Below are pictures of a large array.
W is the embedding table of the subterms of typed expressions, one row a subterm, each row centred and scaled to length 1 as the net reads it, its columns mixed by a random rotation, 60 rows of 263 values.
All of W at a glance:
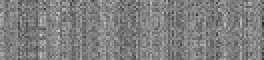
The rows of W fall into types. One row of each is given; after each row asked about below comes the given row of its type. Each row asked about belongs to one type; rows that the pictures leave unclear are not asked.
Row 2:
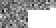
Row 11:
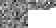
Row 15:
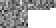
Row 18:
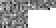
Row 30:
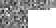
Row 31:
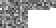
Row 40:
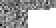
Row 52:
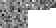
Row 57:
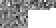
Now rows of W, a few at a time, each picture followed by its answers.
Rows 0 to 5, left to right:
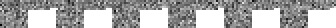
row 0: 40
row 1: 31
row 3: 2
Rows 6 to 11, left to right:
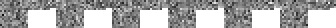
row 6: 52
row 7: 57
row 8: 30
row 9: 2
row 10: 2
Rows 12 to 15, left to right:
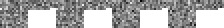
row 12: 31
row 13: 31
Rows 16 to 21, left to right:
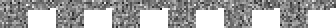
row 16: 18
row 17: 11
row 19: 31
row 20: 57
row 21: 52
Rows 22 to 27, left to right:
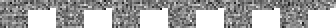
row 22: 18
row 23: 18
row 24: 18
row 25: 15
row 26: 18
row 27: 40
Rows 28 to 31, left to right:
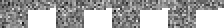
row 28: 40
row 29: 30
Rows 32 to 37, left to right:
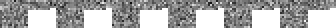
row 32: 11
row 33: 2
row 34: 52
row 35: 2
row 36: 30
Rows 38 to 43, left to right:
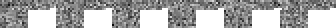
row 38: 40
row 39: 31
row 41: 11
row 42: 11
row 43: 31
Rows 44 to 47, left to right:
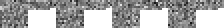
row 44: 11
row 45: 11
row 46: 57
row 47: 40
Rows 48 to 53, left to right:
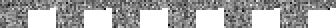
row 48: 40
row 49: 18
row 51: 40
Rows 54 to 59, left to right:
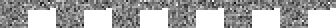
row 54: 2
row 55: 15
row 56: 11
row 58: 18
